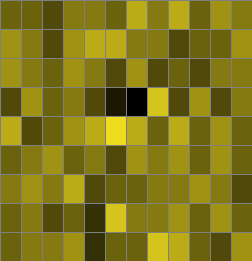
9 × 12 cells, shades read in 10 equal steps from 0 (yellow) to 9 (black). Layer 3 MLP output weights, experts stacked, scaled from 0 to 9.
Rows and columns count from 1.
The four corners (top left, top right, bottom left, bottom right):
5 4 5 3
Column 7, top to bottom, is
2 4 3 9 2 3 5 4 5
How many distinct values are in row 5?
5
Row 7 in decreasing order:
6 6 5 5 4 4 4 4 4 3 3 2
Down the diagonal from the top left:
5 4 5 4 2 6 5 4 2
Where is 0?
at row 5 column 6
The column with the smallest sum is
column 4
